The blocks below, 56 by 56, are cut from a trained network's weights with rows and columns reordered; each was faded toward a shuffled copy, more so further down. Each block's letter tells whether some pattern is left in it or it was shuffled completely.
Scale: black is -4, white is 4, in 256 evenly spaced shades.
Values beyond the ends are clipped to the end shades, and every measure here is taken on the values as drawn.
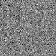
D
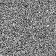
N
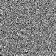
D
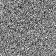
N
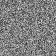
N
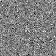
D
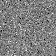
N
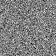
N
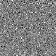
D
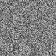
D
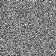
D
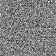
D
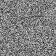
N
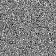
D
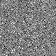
N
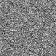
D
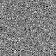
D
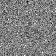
D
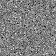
N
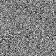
D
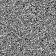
N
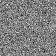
N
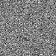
D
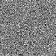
D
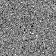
D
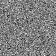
N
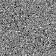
N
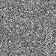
D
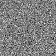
D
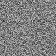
D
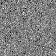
D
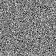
N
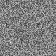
D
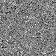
N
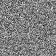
N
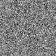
D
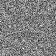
D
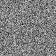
N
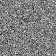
D
